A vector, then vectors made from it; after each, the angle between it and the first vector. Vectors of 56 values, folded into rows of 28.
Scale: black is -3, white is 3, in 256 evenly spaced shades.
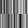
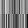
orthogonal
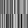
orthogonal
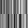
nearly parallel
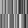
nearly opposite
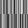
partly aligned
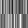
nearly opposite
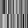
orthogonal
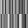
nearly opposite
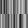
nearly parallel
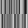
orthogonal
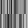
partly aligned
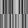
partly opposed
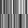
nearly parallel
